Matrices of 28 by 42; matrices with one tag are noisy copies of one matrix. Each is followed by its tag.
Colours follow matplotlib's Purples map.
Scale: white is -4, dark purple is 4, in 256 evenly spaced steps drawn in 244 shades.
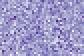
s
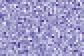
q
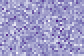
s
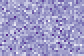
s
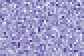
q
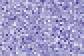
s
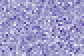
s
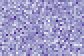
s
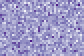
q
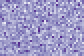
q
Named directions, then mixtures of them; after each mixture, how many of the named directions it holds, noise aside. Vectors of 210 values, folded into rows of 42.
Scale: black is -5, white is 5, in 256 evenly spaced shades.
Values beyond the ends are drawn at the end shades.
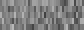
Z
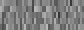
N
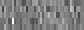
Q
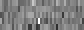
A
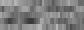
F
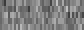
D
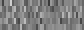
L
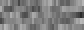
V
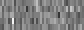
three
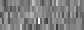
two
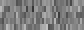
two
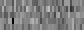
two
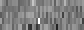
one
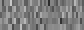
one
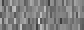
two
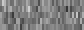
three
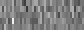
one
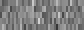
two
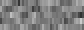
one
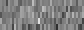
three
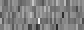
one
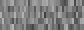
one
